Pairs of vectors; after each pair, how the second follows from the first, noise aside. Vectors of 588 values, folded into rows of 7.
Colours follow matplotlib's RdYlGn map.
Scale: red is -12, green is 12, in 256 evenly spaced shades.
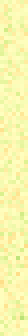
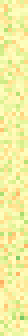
scaled up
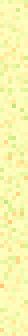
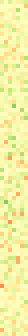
scaled up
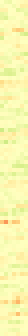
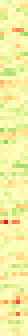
scaled up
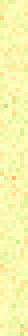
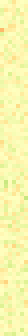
shuffled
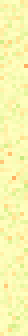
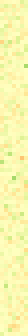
negated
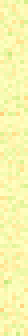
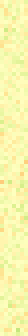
shuffled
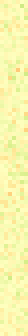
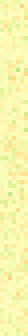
negated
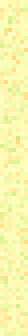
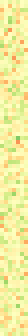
scaled up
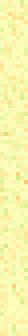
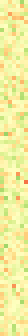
scaled up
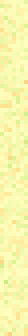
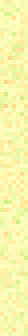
shuffled
